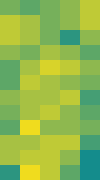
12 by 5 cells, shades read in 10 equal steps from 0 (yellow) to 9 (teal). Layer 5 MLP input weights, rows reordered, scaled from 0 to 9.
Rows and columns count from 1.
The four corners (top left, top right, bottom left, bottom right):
5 2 8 9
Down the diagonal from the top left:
5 3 5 4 4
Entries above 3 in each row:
4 2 3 4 2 3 2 3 4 1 2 3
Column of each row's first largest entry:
2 3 4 5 1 1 5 5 1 5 5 5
